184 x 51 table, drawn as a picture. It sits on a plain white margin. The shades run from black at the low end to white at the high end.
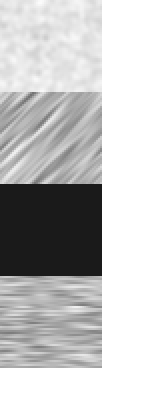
It is made of 4 by 1 panels. Panel 1,1: very high, blotchy, faint in contrast. Panel 2,1: high, slanting up to the right. Panel 3,1: very low, flat. Panel 4,1: high, streaked across.
